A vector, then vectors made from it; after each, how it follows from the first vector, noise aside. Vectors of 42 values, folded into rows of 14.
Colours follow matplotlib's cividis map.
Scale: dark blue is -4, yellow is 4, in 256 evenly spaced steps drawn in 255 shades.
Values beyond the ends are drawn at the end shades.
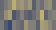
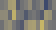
reversed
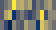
scaled up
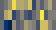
scaled up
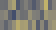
wrapped around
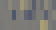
partly zeroed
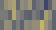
reversed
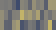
wrapped around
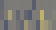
partly zeroed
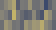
reversed
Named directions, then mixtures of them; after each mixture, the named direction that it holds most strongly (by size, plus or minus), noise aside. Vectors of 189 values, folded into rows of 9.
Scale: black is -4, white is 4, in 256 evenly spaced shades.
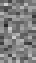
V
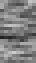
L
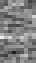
L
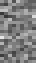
V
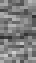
L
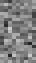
V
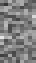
V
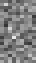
V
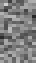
V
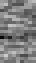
L
